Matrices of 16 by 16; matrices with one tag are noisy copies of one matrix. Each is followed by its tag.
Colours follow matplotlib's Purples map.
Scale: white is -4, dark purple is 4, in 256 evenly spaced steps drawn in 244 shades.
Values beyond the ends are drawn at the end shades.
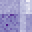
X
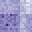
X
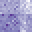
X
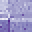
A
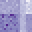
X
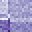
A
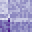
A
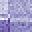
A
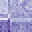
A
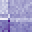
A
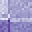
A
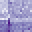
A
